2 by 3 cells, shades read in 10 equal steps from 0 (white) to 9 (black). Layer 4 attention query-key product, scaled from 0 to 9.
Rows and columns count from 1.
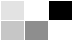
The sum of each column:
3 4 9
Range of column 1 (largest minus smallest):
1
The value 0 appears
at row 1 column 2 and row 2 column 3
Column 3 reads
9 0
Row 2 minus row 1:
1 4 -9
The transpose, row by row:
1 2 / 0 4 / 9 0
